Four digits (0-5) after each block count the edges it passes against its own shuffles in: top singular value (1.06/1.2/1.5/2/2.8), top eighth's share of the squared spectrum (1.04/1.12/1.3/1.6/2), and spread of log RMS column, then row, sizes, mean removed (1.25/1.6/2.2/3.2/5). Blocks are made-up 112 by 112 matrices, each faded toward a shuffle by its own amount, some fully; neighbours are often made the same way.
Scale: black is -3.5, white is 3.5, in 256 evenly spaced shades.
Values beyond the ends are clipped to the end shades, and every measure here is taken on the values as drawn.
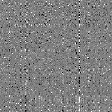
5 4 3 2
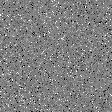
0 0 0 0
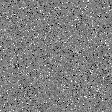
1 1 0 0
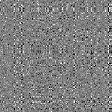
5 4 3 3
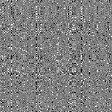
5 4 3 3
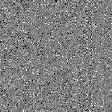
4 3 2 1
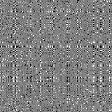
5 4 3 3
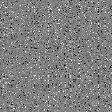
4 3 2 1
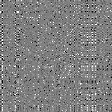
5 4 3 2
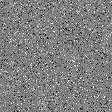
2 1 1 0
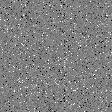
3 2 0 0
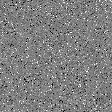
3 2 1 0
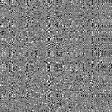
5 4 3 2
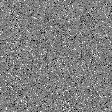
0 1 1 0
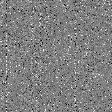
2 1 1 0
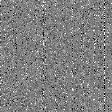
3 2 3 0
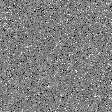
0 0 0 0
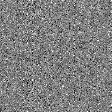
1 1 3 0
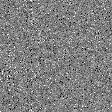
1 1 1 0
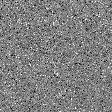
0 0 0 0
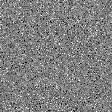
3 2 1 0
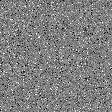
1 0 0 0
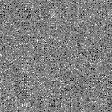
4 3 1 2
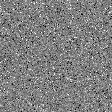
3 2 0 0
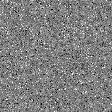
3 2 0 1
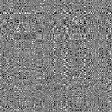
5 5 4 3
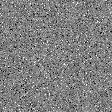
2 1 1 0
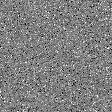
1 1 0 0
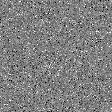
3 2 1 0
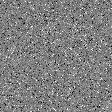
0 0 0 0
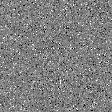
3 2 1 1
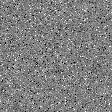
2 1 0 0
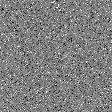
1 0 0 0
